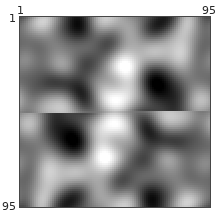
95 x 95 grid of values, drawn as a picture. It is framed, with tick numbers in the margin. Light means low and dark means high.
No lone cell stands out from its neighbours. A half turn leaves it unchanged. No overall slope runs across the table.
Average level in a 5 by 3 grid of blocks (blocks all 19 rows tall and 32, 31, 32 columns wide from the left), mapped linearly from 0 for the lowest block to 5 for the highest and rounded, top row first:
4 3 2 / 5 0 5 / 4 0 4 / 5 0 5 / 2 3 4
